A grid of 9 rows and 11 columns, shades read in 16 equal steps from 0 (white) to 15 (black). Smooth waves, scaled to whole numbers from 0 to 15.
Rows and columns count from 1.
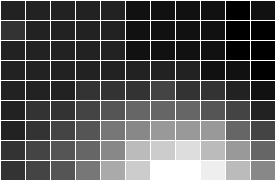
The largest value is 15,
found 6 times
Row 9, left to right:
12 11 10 8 5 3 0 0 1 4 7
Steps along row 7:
down down down down down down same same up up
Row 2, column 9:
14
